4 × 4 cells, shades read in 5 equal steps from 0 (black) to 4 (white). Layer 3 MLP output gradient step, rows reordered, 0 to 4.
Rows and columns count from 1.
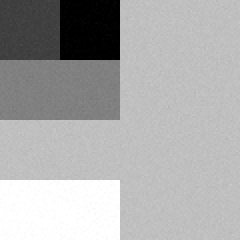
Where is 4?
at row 4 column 1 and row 4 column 2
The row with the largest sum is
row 4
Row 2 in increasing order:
2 2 3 3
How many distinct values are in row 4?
2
